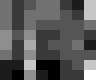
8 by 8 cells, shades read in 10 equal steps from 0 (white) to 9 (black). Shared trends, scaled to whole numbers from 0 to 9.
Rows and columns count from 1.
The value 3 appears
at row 5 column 3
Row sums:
45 42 46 47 46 48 51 52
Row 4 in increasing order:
4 4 6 6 6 7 7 7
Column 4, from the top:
5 5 6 7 7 7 9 8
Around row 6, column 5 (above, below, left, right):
6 9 7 6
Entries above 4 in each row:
7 7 8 6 6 7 6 6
